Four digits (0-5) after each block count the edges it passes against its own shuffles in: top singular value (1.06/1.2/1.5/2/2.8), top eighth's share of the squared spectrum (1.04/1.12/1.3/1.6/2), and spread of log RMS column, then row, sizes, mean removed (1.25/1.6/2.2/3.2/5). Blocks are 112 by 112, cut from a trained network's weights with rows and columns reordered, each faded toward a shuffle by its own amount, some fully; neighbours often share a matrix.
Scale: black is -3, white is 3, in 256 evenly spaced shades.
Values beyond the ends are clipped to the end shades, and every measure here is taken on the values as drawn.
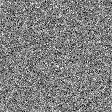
0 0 0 0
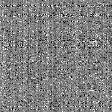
3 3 0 3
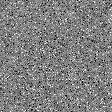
0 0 0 0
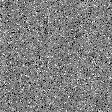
0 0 0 0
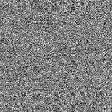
4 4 1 2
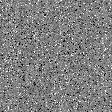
1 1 0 0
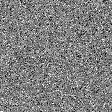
0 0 0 0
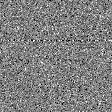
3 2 0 1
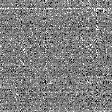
3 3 3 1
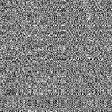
4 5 2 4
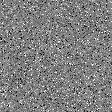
0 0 0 0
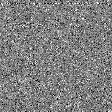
2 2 1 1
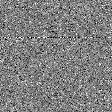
2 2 0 1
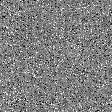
1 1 0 1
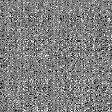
3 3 1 3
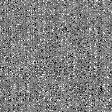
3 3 0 3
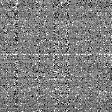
3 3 3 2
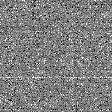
2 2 2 1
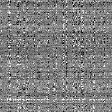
4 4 4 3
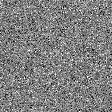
2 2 0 0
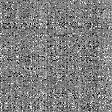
3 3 0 3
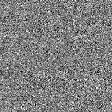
3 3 0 2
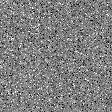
1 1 0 0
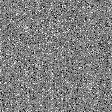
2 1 0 1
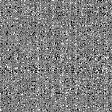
3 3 1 3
